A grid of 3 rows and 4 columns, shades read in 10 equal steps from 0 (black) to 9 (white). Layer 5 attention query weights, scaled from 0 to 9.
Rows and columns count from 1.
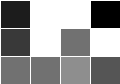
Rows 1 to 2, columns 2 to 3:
9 9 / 9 4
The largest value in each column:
4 9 9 9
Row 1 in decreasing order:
9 9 1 0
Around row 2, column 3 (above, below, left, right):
9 5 9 9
